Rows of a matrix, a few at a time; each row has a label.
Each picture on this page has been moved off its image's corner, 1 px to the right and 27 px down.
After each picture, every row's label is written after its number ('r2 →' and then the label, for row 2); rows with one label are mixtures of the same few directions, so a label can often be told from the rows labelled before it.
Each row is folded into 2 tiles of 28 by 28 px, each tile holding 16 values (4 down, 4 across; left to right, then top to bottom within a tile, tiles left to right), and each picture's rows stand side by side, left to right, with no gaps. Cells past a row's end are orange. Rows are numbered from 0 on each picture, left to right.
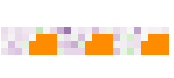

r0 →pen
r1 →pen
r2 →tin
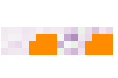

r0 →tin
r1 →tin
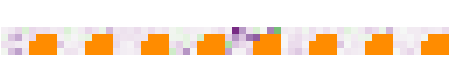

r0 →tin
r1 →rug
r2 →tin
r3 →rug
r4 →rug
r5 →tin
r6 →rug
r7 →rug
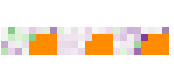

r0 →rug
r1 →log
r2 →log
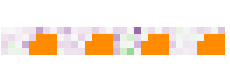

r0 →pen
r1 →pen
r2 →tin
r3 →rug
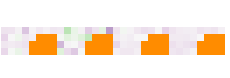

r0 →tin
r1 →rug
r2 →rug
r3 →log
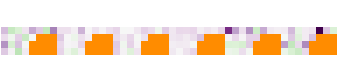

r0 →rug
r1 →tin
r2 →rug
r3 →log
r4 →log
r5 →pen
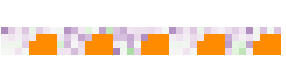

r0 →log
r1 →rug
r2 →rug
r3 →log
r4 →tin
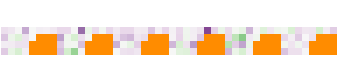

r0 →tin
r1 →tin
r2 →tin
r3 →pen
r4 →tin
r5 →pen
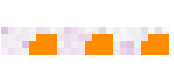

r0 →log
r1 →rug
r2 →tin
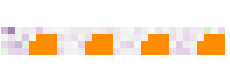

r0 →pen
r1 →pen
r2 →tin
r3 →pen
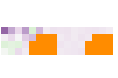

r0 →log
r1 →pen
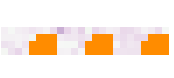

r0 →rug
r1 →log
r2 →rug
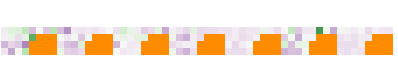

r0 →log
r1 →pen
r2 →rug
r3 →tin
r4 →pen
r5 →pen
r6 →log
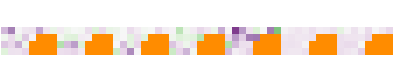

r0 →pen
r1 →tin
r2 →rug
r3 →rug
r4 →rug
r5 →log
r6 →log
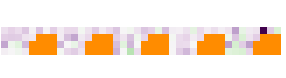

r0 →tin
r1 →tin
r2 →rug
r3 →tin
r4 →pen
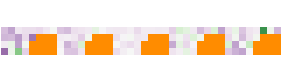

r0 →rug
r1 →pen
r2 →tin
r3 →rug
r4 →pen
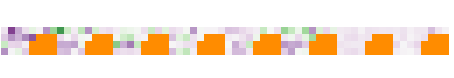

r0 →rug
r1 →log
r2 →tin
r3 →tin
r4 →pen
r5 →log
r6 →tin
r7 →pen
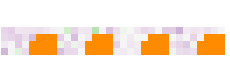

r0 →rug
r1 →pen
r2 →rug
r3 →pen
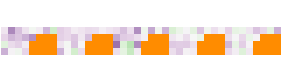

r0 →rug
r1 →rug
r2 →tin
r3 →log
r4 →rug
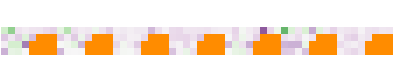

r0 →pen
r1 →pen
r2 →pen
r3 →rug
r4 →pen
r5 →log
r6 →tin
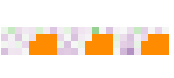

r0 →pen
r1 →pen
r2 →tin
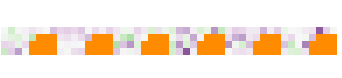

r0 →rug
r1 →log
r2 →tin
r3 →rug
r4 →tin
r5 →pen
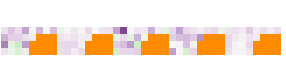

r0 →tin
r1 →log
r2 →pen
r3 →rug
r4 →tin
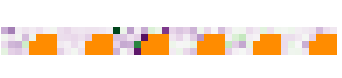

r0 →pen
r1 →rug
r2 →log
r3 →log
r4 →tin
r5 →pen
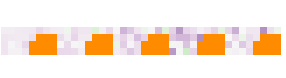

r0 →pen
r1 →pen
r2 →rug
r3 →rug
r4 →pen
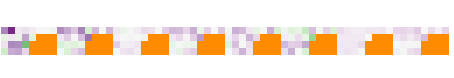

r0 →pen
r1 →log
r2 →rug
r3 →log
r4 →rug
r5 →log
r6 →log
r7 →log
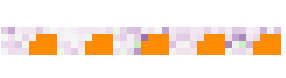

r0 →pen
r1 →rug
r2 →log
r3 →tin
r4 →tin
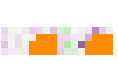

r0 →rug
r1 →pen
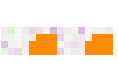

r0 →rug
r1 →tin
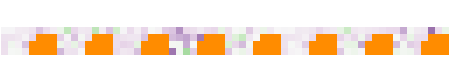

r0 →pen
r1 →pen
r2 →log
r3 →rug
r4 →tin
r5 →pen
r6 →pen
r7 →pen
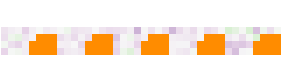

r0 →tin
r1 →pen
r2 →tin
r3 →log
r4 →log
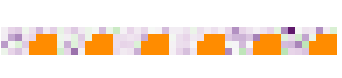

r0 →tin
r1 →rug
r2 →log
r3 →tin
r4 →rug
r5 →pen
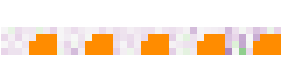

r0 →pen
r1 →rug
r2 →rug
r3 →tin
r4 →rug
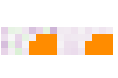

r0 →rug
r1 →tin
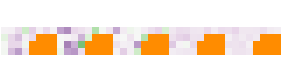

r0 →tin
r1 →pen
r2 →log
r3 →tin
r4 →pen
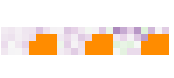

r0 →pen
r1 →rug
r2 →log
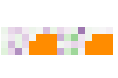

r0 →rug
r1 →tin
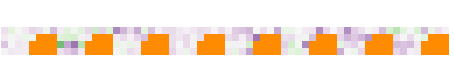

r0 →rug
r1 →tin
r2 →log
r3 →rug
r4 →log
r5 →pen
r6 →rug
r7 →log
